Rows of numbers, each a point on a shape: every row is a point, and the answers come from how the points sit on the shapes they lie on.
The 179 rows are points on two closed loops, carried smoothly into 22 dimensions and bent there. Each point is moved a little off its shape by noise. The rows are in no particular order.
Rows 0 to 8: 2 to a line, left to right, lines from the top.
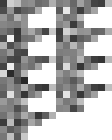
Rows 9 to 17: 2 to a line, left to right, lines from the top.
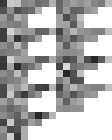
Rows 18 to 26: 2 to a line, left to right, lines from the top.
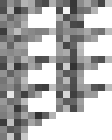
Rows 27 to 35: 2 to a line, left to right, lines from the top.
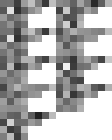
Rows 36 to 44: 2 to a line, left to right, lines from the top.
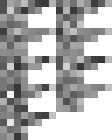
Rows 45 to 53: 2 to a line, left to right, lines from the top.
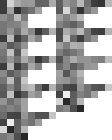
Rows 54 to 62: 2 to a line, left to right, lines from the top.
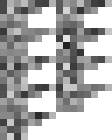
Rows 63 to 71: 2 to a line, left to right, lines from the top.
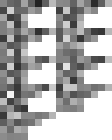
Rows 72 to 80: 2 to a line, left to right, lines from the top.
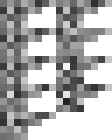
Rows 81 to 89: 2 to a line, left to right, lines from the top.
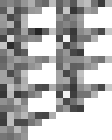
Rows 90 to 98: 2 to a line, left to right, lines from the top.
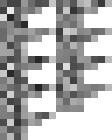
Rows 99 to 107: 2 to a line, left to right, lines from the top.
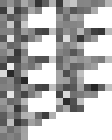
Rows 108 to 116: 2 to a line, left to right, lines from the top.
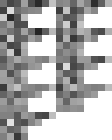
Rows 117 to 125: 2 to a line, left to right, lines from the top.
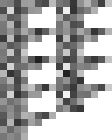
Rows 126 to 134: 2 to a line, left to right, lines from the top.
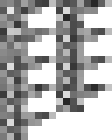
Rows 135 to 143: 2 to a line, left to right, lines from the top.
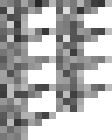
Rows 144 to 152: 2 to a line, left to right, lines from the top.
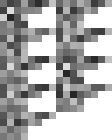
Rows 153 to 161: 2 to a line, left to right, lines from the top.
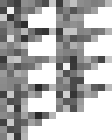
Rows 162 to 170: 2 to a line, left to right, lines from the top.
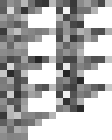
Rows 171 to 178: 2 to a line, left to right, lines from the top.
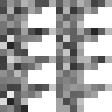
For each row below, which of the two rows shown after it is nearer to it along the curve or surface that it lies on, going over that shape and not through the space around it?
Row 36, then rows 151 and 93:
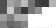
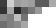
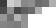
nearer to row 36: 151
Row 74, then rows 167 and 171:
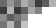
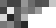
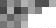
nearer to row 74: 171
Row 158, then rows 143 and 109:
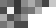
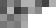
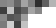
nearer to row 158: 143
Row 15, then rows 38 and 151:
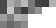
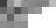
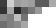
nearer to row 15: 151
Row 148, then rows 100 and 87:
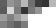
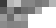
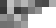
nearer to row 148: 87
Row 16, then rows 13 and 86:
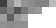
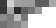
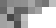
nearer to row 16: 86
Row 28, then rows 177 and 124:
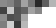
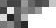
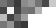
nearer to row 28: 177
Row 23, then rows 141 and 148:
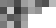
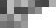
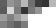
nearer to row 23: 148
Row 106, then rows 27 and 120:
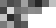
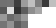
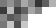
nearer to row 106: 120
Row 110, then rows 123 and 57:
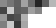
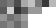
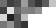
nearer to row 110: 57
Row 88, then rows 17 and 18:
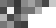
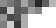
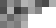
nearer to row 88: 18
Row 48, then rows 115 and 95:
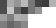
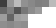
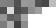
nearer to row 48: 95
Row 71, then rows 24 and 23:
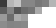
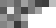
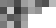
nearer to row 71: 23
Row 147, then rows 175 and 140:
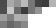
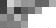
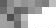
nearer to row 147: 175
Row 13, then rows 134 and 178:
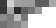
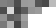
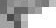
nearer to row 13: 178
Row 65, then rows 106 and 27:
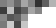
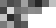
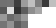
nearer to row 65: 106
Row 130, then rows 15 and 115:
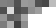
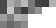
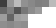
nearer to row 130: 15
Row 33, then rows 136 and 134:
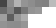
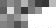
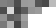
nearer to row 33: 134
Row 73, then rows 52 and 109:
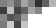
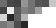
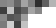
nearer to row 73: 109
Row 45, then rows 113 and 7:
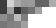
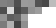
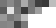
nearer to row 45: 7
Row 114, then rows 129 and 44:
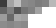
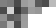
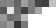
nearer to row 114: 129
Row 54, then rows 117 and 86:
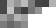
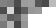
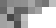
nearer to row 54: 117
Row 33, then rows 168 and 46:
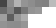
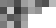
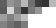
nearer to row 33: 168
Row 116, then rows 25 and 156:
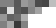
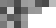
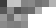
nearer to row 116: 25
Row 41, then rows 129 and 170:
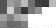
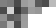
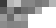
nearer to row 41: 129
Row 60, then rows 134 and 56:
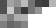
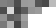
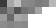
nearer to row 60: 134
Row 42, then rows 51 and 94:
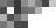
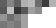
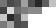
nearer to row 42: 51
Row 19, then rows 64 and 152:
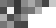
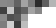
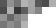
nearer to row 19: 152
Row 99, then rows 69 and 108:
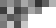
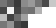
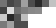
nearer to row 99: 108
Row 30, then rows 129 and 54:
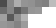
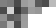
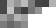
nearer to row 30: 129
